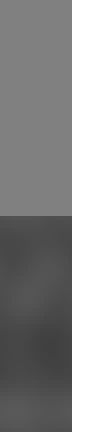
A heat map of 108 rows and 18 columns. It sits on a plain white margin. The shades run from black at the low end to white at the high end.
It is made of 2 by 1 panels. Panel 1,1: middling, flat. Panel 2,1: low, smooth, faint in contrast.
